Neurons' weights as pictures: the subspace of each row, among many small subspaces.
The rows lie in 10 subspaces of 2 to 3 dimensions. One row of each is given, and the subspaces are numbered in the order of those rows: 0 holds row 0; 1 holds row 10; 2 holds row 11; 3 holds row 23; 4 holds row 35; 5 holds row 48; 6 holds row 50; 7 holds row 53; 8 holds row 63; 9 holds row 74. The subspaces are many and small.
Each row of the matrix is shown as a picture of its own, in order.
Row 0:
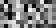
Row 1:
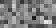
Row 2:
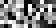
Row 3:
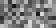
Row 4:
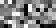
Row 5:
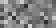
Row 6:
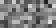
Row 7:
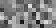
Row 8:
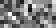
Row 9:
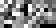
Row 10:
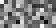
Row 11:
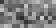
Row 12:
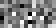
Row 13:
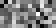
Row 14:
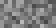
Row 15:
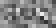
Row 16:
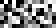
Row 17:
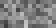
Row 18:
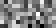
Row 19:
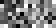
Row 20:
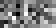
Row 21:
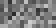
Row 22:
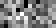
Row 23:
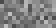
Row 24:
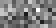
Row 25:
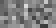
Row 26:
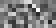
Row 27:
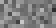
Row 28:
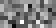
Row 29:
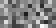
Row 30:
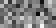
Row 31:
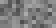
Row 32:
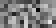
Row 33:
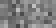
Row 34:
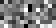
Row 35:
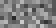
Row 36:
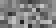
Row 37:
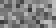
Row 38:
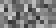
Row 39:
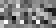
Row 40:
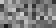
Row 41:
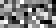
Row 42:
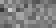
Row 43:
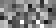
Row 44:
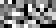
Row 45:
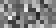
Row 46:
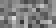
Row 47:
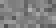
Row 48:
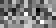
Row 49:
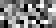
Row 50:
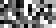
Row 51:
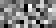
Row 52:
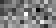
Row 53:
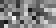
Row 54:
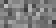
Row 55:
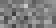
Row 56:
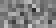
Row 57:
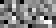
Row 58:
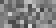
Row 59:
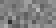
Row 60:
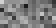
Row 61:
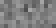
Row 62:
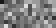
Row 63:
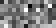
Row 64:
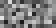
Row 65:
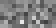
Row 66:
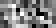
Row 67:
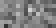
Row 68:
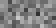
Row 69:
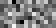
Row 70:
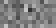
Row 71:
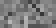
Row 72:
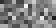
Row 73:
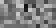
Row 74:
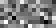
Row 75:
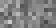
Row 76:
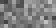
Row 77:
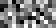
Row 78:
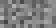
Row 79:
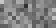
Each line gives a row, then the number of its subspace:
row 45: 0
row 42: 2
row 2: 6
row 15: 9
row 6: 8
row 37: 4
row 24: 5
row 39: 7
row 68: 5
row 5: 9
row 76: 3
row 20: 7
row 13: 5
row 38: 0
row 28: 6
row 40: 2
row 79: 9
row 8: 4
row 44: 8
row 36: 4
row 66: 9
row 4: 8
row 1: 3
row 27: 1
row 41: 4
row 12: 9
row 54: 6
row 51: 7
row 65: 6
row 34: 8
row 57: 3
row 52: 5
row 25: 5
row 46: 4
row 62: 3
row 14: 1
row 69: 8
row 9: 8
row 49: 7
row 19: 9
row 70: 0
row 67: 7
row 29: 5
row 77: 8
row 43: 6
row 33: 9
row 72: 9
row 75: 8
